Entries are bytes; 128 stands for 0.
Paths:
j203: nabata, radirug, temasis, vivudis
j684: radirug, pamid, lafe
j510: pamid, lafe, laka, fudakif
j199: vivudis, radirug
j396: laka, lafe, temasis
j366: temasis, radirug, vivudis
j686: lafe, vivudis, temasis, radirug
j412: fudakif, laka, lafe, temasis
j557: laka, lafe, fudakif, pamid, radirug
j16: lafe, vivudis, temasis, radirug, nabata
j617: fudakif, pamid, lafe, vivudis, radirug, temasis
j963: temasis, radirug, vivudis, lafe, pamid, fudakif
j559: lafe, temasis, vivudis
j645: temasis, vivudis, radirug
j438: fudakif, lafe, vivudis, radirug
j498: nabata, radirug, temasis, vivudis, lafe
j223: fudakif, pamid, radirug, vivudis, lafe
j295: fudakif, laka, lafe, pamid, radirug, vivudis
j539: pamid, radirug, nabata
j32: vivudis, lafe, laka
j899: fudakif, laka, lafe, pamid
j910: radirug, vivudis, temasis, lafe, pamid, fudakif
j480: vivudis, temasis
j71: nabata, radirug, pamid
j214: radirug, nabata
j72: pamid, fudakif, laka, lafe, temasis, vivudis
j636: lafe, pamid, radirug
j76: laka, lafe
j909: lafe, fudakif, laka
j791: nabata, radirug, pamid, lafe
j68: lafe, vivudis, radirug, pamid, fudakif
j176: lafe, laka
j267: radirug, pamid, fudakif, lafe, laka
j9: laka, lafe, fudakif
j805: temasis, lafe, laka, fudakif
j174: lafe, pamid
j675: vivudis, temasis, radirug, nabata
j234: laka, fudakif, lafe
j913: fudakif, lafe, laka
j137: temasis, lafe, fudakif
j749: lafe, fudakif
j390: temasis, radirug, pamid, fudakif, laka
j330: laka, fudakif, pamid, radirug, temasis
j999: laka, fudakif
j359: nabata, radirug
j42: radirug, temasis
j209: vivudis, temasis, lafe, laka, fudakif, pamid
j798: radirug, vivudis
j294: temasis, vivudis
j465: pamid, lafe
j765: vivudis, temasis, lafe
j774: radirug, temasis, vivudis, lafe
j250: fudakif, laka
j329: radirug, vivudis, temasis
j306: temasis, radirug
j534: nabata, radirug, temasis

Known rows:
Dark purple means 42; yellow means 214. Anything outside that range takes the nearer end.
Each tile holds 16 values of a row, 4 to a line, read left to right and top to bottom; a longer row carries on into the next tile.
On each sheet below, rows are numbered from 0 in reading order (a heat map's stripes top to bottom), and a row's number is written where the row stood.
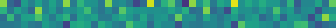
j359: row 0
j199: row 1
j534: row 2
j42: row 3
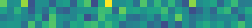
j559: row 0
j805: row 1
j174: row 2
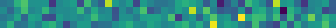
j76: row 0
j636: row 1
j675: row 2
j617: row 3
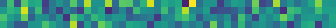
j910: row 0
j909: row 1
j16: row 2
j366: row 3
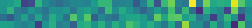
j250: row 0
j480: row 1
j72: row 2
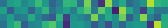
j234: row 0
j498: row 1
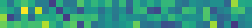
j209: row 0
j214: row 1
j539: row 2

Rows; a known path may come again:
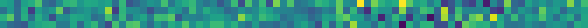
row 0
j684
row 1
j774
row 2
j480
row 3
j329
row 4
j72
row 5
j295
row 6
j359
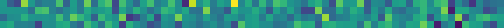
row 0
j645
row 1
j913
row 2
j534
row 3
j330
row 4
j559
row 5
j438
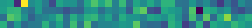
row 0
j686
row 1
j214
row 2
j223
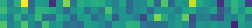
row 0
j32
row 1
j42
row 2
j396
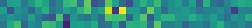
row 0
j234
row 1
j963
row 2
j798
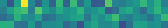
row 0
j137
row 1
j294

